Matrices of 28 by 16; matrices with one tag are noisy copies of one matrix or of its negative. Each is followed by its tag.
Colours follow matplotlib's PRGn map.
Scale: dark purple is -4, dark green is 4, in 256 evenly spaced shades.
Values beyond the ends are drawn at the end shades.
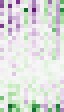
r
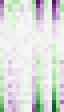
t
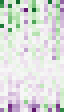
r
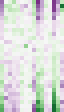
t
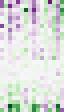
r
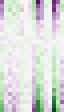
t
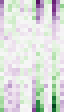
t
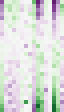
t
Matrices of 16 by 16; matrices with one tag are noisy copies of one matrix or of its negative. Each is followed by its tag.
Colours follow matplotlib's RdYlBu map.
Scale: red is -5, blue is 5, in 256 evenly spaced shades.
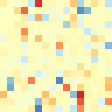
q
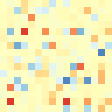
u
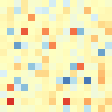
u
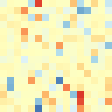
q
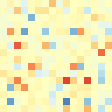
u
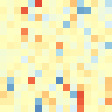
q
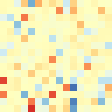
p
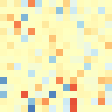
p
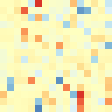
q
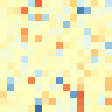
q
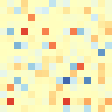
u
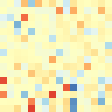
p
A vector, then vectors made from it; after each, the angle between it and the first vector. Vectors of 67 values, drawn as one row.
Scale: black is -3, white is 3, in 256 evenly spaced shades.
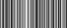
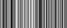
partly aligned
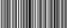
partly opposed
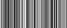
orthogonal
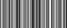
partly aligned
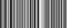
orthogonal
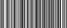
partly aligned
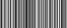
nearly opposite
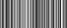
nearly parallel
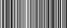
nearly parallel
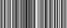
nearly opposite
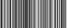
nearly opposite
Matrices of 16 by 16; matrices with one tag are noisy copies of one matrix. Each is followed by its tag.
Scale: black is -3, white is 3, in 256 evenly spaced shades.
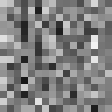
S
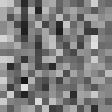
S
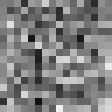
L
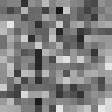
L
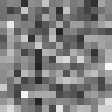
L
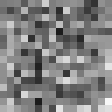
L
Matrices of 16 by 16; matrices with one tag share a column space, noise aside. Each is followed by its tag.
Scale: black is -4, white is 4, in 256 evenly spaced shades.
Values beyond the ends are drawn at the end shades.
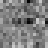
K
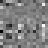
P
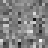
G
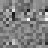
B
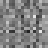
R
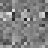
B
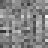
R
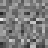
G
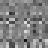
G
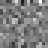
K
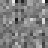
K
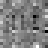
R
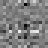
P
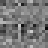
P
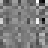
K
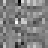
K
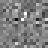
B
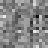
R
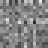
K
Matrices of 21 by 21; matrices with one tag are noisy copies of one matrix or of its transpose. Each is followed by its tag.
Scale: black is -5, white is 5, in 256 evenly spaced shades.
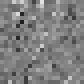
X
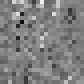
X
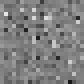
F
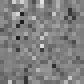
X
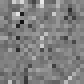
X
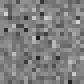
F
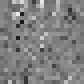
X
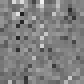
X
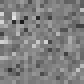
X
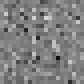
F
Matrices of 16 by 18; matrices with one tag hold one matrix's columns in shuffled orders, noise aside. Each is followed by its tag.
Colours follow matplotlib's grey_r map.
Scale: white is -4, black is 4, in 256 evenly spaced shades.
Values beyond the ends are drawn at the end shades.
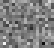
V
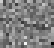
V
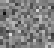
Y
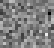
Y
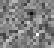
Y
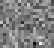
V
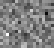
Y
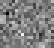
Y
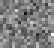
Y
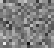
V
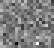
V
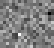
Y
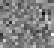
Y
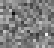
Y
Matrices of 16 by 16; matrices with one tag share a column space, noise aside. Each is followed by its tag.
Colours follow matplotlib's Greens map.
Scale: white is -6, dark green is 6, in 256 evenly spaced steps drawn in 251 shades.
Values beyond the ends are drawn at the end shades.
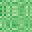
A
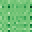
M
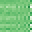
M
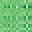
M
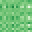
M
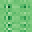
M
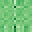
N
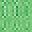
A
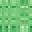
N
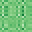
A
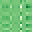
M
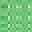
M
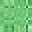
N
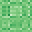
A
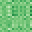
A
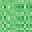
M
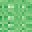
M
